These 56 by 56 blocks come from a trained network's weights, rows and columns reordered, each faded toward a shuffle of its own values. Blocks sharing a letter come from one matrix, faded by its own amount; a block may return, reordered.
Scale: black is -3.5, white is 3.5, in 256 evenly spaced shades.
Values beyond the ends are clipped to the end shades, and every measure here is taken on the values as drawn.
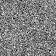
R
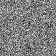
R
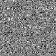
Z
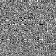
Z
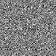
Z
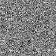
Z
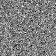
R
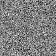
R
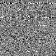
Z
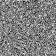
R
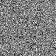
R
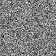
R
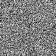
R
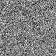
R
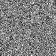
R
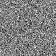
R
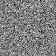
R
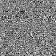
Z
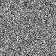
R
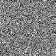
Z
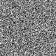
R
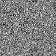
Z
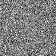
R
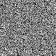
R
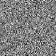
Z
